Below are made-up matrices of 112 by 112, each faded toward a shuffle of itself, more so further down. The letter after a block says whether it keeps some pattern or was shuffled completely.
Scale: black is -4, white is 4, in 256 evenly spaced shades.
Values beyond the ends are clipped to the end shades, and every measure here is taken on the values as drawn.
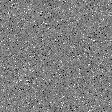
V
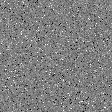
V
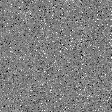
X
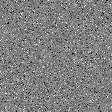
V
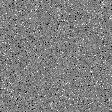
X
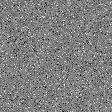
V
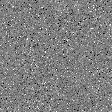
X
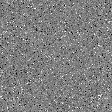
X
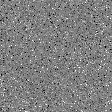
X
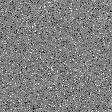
V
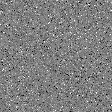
X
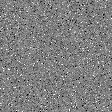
V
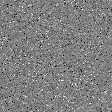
V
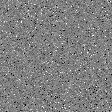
V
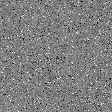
X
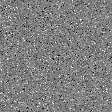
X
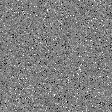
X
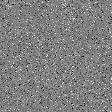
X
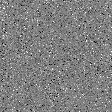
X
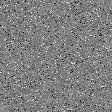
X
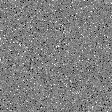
V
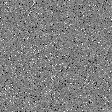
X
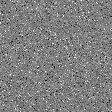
V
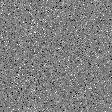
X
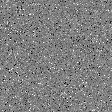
V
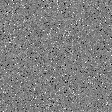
V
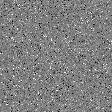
V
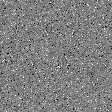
V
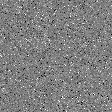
V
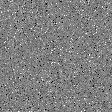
V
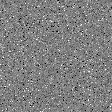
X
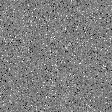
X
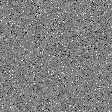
V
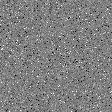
V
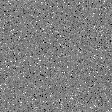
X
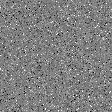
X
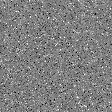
V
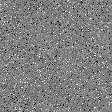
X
